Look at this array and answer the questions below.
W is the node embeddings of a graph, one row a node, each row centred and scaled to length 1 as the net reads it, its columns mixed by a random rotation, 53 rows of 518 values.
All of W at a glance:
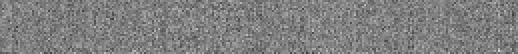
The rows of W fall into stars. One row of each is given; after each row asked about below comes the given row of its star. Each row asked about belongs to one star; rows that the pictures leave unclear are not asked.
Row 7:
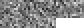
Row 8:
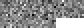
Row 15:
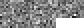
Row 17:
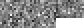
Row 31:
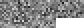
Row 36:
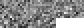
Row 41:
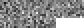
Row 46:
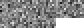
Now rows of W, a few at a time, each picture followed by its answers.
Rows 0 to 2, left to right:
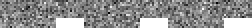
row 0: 7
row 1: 36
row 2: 41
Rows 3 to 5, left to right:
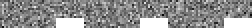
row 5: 36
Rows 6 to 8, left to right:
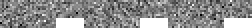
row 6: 36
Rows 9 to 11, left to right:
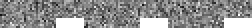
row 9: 8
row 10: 41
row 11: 41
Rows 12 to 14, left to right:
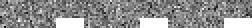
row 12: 15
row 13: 41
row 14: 41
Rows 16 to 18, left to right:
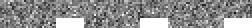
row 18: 7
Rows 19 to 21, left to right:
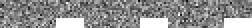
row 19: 7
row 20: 7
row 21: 17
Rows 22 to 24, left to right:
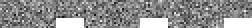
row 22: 31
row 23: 46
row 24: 17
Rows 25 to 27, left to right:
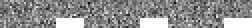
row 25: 41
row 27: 8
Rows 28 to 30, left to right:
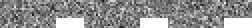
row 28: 31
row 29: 17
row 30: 7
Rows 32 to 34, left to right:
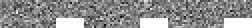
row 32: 41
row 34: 31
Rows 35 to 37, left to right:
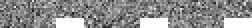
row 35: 46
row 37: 7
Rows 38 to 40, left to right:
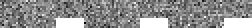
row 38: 36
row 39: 36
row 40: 46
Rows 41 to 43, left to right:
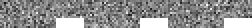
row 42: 8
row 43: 46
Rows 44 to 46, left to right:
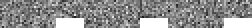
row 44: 46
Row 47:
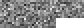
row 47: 36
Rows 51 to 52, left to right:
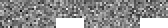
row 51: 15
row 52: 8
